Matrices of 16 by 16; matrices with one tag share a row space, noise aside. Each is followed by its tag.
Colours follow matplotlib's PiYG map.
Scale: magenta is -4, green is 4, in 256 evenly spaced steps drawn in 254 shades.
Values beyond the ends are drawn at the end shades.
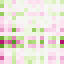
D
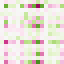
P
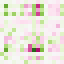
P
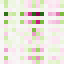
P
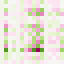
P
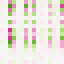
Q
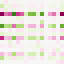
D
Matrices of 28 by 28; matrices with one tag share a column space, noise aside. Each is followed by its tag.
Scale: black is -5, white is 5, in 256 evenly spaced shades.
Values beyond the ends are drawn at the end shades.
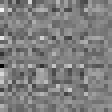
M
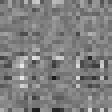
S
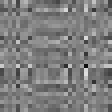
M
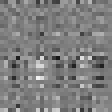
S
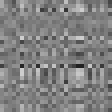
M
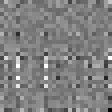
S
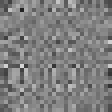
M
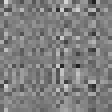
M
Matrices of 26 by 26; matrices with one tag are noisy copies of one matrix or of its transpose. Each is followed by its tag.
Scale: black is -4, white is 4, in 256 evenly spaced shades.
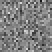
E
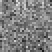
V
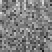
V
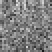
V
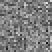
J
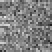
V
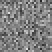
E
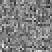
J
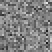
J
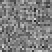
J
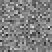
E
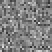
J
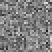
J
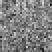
V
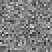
E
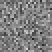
E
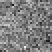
V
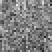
V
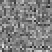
J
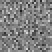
E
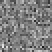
J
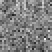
V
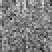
V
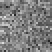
V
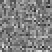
J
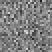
E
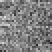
V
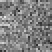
V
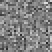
J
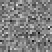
E
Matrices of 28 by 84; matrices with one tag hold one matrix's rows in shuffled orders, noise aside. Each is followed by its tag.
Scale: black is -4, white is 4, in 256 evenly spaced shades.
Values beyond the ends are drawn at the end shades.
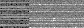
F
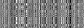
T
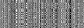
T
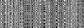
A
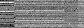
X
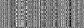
T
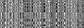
A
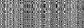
A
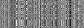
T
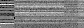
X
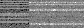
F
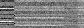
X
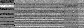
X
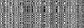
A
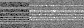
F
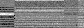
X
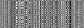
T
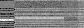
X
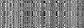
A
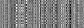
T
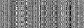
T
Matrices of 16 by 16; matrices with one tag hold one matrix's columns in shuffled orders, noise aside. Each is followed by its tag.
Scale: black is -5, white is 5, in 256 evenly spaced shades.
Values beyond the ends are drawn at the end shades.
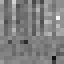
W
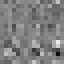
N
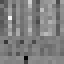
W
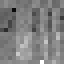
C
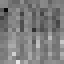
C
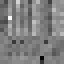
W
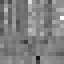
W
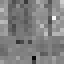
W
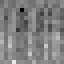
C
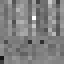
W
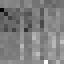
C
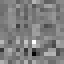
N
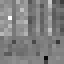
W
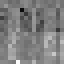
C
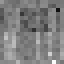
C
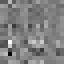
N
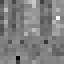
W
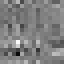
N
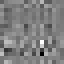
N
